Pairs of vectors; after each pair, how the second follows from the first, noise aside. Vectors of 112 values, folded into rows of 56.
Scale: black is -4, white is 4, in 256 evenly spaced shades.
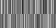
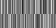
copied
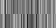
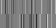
partly zeroed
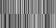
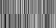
copied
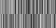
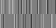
partly zeroed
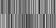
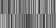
copied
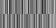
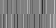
partly zeroed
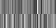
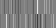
partly zeroed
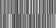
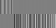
partly zeroed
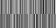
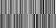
copied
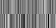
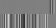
partly zeroed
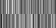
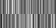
copied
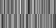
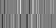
partly zeroed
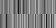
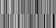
shuffled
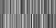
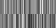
shuffled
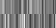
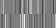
partly zeroed
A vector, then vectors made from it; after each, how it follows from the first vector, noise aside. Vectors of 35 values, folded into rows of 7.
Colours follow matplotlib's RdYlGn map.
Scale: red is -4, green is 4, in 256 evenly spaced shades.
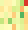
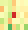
wrapped around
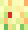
wrapped around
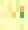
partly zeroed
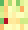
wrapped around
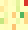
partly zeroed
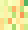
negated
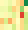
negated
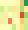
negated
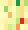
wrapped around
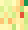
negated
